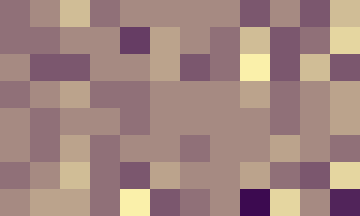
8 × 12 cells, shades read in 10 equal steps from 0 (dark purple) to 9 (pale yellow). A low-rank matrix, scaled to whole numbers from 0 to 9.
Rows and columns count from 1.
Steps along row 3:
down same up same up down up up down up down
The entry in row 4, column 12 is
6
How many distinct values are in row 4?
3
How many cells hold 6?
12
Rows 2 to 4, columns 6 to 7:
6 5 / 6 3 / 5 5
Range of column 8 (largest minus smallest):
1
